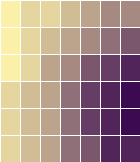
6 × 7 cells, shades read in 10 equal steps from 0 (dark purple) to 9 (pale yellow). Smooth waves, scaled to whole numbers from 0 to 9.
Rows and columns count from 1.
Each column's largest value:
9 8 8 7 6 5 5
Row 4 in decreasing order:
8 7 6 4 2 1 0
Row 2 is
9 8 7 6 5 4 3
